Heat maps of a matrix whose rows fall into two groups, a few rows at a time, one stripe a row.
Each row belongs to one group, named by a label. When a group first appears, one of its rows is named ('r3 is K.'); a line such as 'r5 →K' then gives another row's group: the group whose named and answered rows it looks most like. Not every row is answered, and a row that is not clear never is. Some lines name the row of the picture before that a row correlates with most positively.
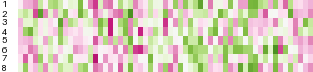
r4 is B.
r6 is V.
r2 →V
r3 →B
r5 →V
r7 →V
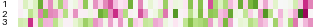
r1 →V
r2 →B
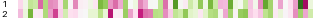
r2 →B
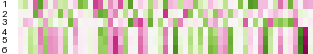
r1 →V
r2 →B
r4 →B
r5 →B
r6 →B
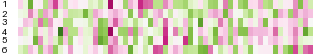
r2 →V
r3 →B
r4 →B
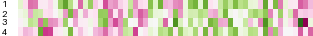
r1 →V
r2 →V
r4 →V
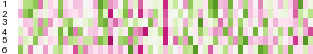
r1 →B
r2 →B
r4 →V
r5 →B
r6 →V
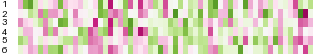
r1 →B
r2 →B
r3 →V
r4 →V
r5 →V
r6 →V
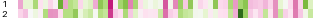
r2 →B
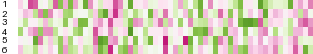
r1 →V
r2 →B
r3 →V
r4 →V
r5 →B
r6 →B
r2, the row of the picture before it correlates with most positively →2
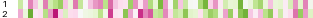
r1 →V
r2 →B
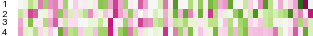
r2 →V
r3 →B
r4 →B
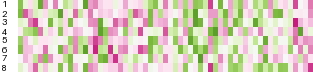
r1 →V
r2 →V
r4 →B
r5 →V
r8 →V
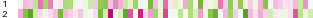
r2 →B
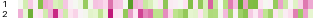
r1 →V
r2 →B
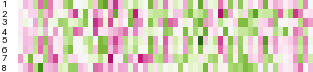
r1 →B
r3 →V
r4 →V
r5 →B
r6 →B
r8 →V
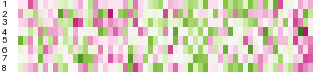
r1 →V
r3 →V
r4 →B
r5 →V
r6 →V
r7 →V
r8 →V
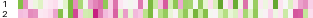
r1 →V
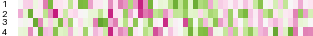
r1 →V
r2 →B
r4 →V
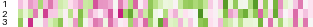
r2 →V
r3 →V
